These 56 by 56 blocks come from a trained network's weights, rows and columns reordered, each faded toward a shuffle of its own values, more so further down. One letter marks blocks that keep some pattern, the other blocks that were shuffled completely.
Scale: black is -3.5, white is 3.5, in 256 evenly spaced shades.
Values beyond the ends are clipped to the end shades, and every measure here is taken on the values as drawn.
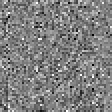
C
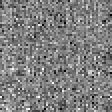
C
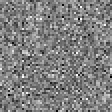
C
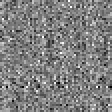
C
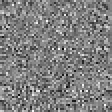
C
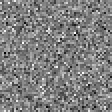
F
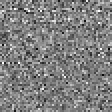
C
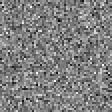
F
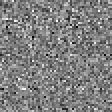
C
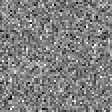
F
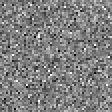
F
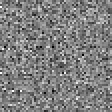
C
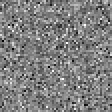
F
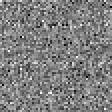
C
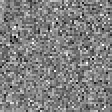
F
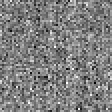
C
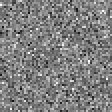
F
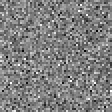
F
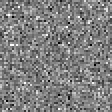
C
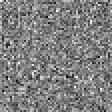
C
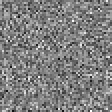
C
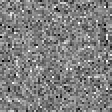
C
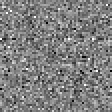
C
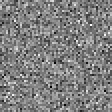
F
